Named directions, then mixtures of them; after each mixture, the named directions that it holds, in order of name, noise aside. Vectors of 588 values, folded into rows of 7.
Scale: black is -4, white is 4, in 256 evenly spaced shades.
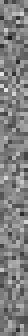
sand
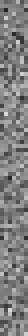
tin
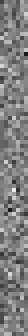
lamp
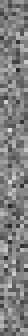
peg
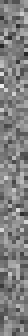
lamp, sand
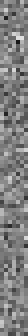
peg, tin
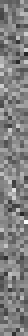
lamp, peg, sand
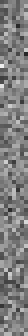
lamp, tin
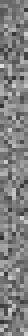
lamp, peg, tin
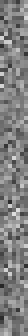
lamp, peg, sand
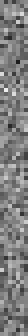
sand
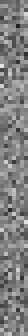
lamp, sand, tin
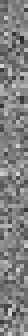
lamp, tin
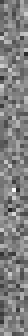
lamp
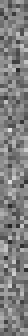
peg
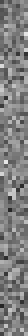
lamp, peg, tin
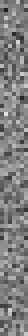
tin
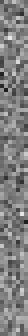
sand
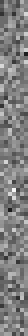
lamp, peg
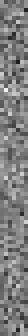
peg, sand, tin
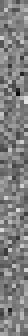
lamp, peg, tin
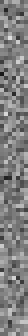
sand, tin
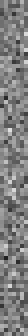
lamp, peg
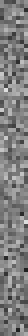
peg, sand, tin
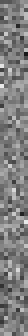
lamp, sand, tin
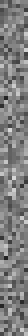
lamp, peg, tin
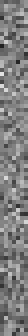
lamp, sand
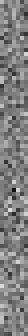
lamp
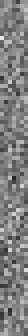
lamp, peg, tin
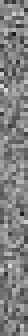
sand, tin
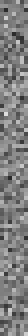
tin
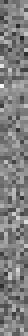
lamp, sand, tin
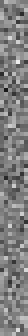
peg, sand
